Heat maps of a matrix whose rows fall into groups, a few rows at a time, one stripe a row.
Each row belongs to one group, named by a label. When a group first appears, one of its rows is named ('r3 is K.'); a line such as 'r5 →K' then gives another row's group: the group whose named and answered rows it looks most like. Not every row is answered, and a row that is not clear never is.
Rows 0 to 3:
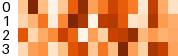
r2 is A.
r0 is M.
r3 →M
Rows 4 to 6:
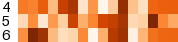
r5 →M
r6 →M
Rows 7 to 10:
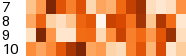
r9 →M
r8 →M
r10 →A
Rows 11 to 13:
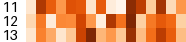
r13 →M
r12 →M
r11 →A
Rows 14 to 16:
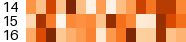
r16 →M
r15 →M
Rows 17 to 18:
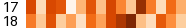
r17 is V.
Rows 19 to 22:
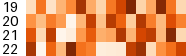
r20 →V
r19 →M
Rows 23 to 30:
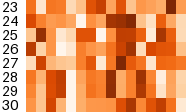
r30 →M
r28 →V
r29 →V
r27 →M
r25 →M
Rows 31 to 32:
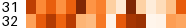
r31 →A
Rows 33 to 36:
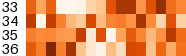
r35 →A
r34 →V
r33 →M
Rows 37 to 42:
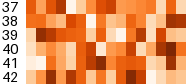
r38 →A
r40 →M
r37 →V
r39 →A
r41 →V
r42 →A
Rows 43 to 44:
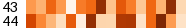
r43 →V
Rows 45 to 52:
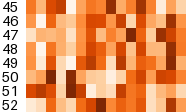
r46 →V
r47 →M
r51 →A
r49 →V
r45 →V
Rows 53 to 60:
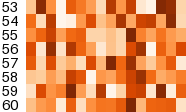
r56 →A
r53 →M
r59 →A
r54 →V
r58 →A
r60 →M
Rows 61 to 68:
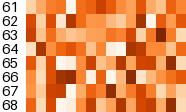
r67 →V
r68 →V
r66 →A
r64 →A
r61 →V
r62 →A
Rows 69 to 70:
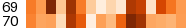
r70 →A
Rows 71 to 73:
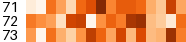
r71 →V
